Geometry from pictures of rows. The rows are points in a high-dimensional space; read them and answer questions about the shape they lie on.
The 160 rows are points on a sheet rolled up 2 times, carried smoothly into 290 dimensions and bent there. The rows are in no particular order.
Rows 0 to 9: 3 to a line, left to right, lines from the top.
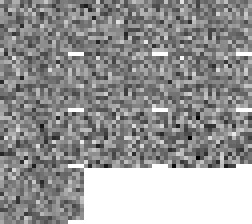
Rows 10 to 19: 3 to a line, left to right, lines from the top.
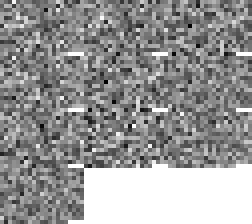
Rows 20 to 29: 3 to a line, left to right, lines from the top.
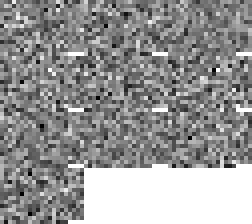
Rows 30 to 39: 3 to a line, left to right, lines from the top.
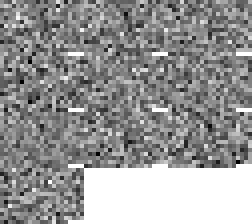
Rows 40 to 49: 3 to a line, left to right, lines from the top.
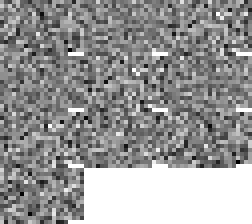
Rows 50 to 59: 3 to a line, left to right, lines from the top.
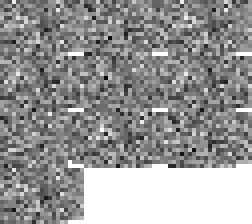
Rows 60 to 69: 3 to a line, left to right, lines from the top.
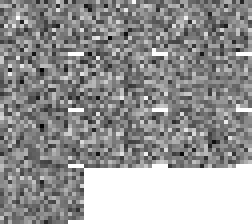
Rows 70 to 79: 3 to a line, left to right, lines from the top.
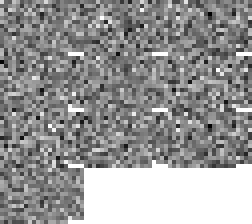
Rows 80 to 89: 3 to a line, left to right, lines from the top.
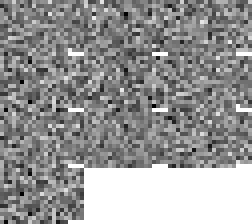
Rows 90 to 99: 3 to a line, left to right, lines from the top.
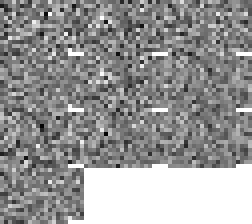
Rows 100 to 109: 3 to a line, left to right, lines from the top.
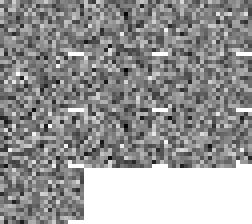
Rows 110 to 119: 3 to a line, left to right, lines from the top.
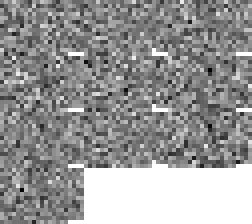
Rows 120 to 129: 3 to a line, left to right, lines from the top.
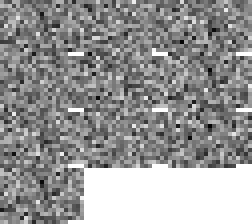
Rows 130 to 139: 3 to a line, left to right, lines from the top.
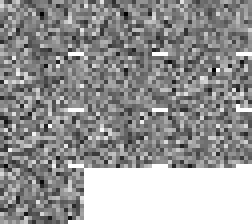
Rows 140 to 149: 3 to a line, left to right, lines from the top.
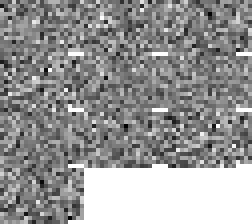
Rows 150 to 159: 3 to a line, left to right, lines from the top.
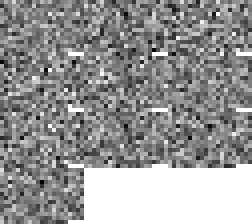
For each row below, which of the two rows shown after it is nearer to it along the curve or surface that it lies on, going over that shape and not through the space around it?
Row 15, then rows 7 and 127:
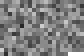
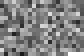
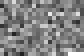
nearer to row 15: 7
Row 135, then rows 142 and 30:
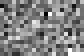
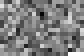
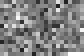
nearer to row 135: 142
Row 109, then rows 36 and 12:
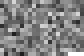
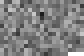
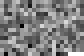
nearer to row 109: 36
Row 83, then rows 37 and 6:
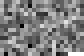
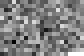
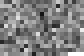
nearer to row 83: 6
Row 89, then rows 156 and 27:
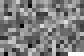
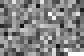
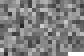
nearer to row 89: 156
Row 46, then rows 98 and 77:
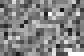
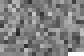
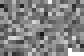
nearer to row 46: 77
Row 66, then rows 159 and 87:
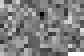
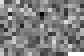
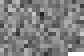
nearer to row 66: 159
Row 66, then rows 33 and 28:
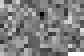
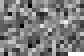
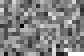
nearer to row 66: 33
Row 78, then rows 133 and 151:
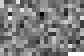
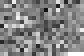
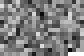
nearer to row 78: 151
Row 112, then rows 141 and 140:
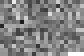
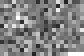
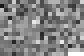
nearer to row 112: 140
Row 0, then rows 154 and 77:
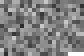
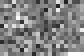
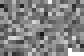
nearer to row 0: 77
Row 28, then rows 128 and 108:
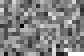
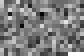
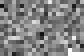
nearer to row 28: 128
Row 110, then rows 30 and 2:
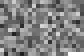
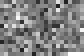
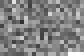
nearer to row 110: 2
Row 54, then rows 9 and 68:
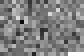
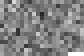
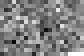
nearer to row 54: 9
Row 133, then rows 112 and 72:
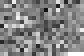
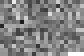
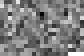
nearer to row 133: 72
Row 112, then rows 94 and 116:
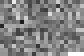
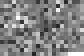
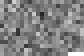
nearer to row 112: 116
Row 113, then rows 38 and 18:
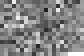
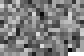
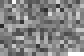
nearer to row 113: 38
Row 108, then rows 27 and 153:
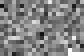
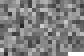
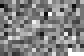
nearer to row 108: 27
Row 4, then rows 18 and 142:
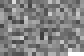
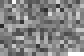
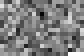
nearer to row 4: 18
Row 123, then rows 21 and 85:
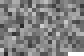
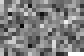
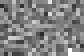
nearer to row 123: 85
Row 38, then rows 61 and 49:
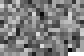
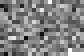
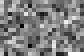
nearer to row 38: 49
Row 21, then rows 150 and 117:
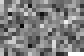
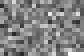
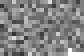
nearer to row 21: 150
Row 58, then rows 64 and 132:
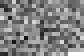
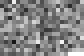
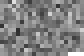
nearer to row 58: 64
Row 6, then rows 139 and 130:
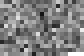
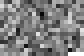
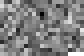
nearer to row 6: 139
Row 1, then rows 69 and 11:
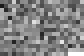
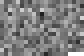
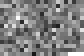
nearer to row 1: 11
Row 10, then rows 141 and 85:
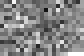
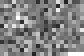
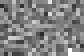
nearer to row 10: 141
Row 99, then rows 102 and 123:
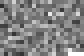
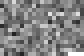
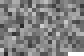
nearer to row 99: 102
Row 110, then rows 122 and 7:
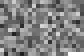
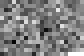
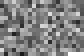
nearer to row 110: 7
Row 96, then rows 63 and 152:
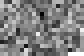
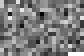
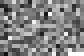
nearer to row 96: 63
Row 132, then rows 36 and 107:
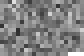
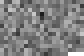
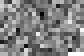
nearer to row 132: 36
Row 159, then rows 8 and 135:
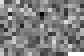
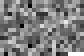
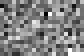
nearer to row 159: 8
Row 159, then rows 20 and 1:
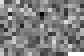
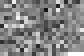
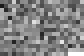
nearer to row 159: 20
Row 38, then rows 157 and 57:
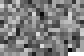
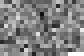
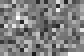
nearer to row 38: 157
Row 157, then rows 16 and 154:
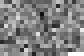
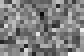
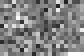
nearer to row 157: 16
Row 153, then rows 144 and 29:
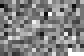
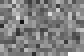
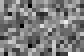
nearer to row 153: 29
